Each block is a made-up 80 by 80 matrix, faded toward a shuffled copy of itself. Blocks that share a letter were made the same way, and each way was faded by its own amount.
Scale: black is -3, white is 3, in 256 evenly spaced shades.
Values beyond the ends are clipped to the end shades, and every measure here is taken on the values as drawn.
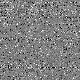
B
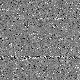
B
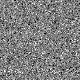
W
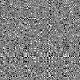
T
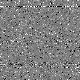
B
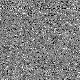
W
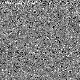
W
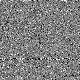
W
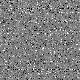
B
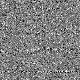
W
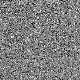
W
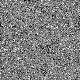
W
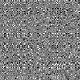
T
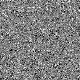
W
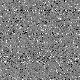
B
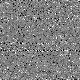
B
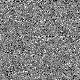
W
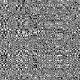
T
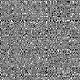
T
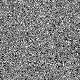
W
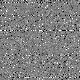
B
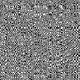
T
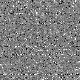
B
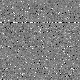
B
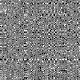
T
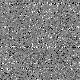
B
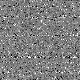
B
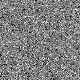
W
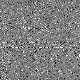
B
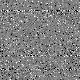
B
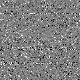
B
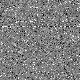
B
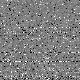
B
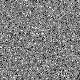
W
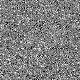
W
